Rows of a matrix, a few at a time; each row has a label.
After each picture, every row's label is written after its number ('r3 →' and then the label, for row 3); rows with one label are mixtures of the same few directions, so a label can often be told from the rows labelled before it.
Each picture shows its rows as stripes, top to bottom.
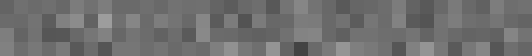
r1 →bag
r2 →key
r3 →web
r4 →bag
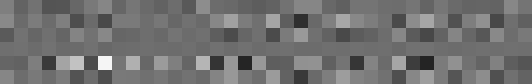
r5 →web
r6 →bag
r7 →bag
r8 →key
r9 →key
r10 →bag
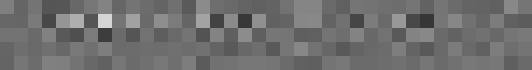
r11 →web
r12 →key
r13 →key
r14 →bag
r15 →web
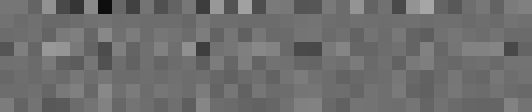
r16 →key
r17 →web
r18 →key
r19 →web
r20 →key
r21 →bag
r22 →key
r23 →web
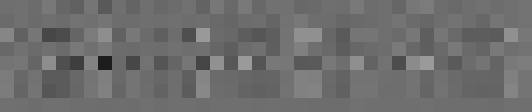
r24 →key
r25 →bag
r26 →web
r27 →bag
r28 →key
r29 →web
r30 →web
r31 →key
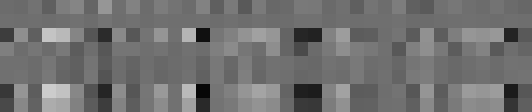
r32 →key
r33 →key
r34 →web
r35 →bag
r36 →key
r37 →key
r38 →web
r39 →web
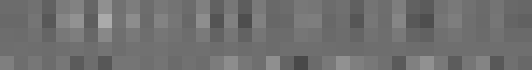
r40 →key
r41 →key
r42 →key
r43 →key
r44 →bag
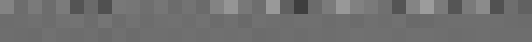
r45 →bag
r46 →key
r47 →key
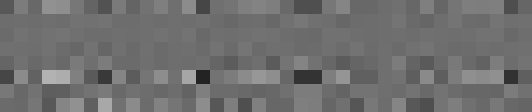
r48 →web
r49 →bag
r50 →web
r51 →key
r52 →bag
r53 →web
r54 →web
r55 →key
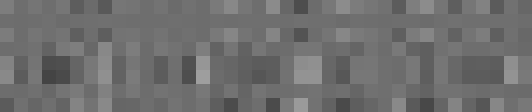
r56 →bag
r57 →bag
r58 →bag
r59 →key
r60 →web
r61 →web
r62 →key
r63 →bag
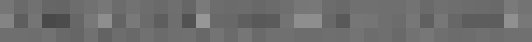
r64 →web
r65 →web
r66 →key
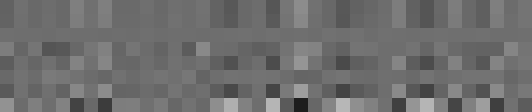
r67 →bag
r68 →bag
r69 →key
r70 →web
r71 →bag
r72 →web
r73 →bag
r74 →bag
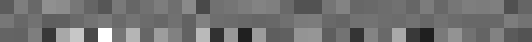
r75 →web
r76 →web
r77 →key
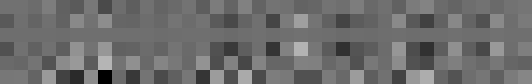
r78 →key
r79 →bag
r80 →bag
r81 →bag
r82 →key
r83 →key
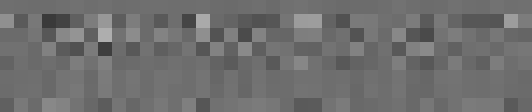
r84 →bag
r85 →web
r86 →key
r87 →key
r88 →bag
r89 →key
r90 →key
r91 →web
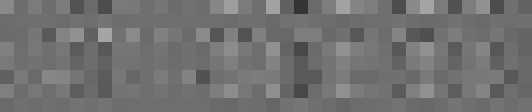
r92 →bag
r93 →bag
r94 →key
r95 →bag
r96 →bag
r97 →web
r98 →bag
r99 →bag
